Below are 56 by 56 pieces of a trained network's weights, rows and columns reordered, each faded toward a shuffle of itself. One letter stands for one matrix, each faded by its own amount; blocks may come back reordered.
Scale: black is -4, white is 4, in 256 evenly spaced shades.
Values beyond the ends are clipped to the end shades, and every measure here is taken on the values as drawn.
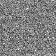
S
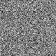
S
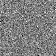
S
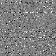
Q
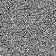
S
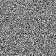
S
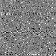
Q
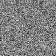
S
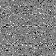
Q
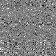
Q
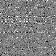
Q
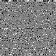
Q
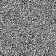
S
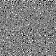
Q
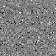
Q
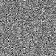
S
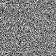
S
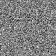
S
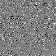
Q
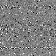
Q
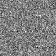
S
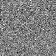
S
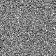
S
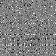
Q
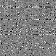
Q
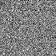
S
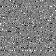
Q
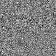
S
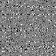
Q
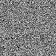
S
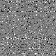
Q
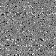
Q
